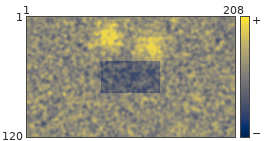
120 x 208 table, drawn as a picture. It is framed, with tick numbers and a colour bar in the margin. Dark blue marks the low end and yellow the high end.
Odd patch: lower, in the centre. Bumps: two. Ninth with the highest average: top middle. Ninth with the lowest average: centre. Average level on the scale: 60%. Stripes: none.
